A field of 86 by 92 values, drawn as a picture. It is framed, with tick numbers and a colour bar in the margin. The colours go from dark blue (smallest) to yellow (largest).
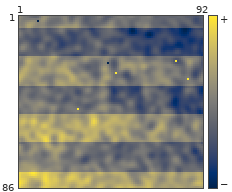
Stripes running across repeat 3 times from top to bottom. Six lone cells stand out: four far higher and two far lower than their neighbours. There is an overall slope up to the bottom left. The top right is the ninth with the lowest average.
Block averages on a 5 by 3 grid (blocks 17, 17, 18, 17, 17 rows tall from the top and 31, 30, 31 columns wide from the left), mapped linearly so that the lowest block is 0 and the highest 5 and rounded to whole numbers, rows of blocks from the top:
210
432
321
543
543
